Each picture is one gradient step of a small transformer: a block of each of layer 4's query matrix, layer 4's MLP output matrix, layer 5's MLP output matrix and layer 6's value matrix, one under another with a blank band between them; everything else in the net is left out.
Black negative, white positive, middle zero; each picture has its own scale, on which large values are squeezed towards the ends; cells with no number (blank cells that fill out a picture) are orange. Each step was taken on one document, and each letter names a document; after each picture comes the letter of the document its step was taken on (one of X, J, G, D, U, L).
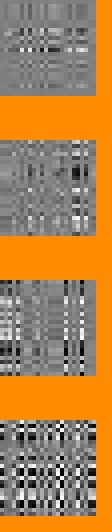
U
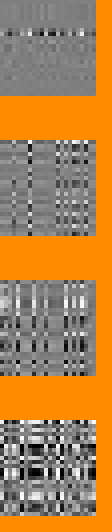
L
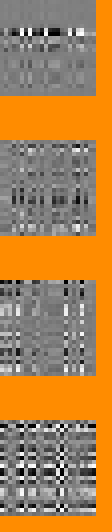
U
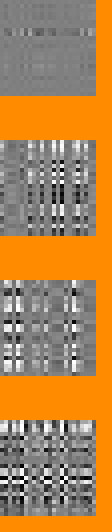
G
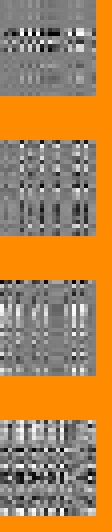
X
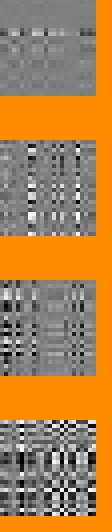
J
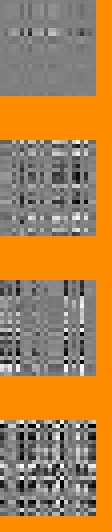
U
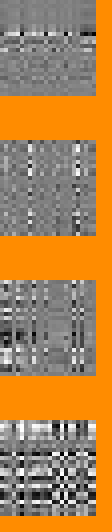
J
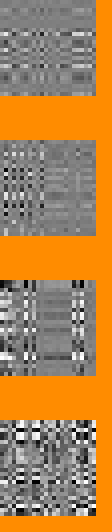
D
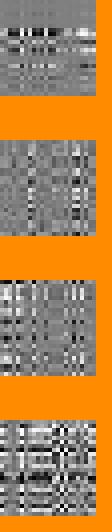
J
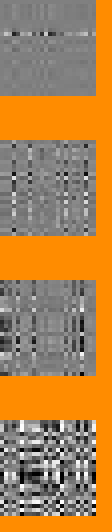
L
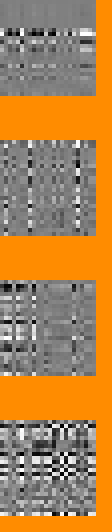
J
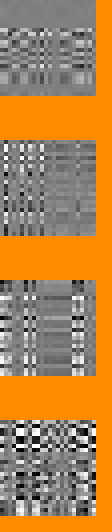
D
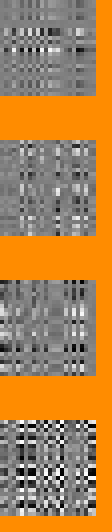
X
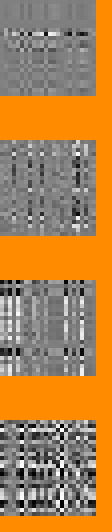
U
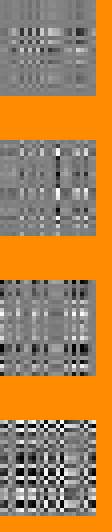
X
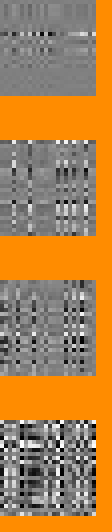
L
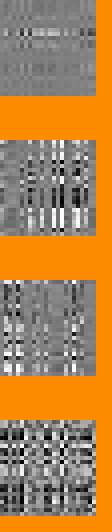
G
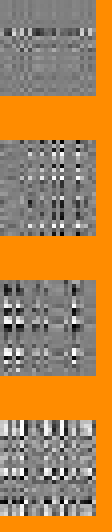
G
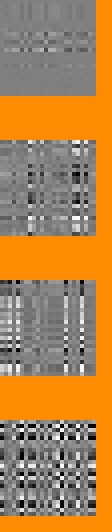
U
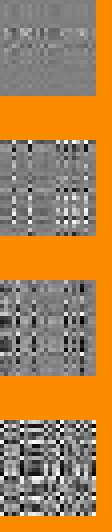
L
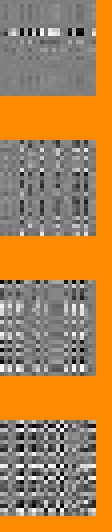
X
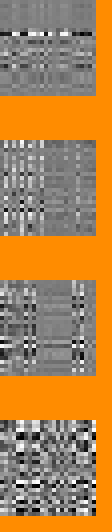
D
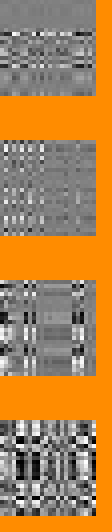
D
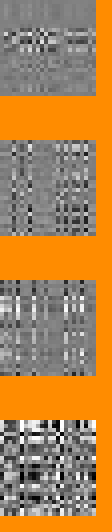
L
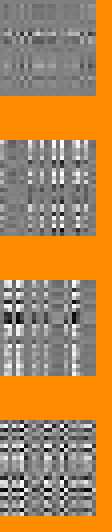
G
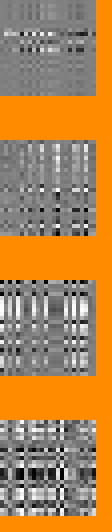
X
